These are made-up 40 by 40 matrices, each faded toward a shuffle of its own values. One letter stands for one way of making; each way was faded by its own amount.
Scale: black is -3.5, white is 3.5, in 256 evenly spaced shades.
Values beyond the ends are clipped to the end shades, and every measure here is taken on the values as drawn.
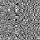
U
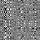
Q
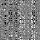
Q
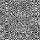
U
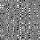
Q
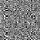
U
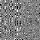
Q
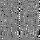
Q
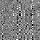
Q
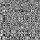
U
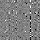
Q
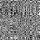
U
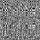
U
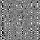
Q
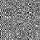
U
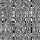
Q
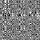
Q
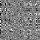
Q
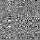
U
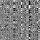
Q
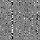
Q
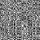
U
